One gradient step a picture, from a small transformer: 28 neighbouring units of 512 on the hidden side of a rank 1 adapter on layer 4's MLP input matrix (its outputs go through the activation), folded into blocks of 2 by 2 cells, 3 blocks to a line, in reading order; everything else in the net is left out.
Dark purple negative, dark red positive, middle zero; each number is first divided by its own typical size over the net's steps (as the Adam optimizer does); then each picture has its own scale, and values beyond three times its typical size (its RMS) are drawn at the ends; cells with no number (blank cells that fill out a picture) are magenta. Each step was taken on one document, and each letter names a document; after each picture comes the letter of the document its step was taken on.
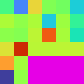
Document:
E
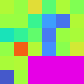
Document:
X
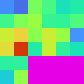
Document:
E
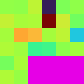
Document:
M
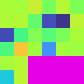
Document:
X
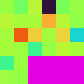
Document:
M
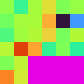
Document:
E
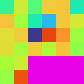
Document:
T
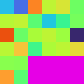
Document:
E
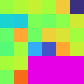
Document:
T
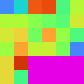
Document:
E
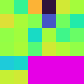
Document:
M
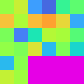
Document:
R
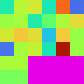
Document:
T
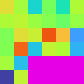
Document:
E
